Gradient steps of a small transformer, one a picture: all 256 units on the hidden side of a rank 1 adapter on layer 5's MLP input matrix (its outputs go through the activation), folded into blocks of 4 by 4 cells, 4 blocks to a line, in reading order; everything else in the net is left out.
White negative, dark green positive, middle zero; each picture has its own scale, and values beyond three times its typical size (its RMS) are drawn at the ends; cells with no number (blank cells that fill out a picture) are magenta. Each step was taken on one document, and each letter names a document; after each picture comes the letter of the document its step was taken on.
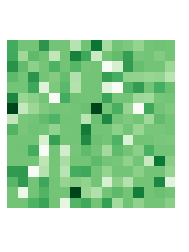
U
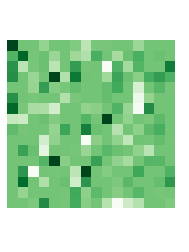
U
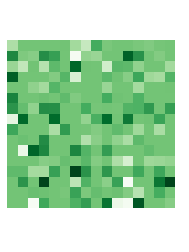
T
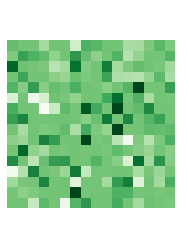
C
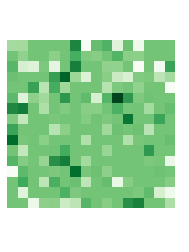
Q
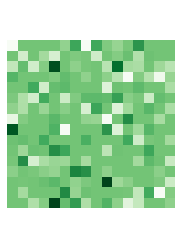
Q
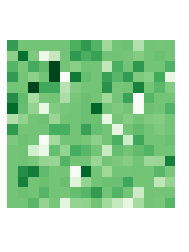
U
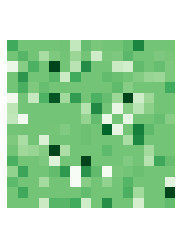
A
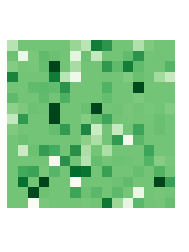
T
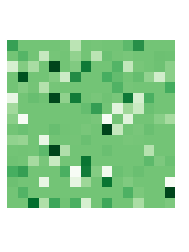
A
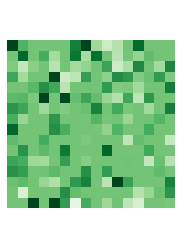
Q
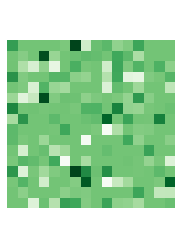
Q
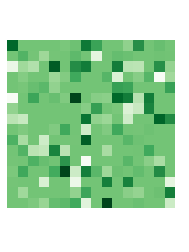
A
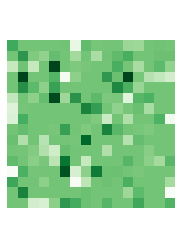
A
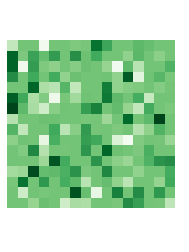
U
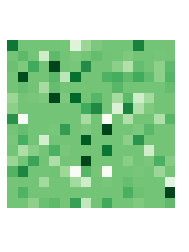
A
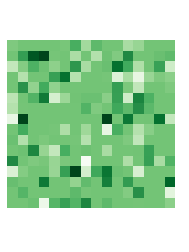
A
